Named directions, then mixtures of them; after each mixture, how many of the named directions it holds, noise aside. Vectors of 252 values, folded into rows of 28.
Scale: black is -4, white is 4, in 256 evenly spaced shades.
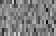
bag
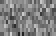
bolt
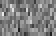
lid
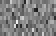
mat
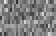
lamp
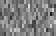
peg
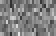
two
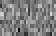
two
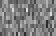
three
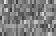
one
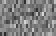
two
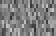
two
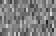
three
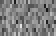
two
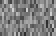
three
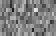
three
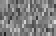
two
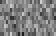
one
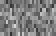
one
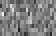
one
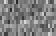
one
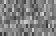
three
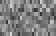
two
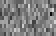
one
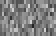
two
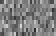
three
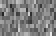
one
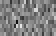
one
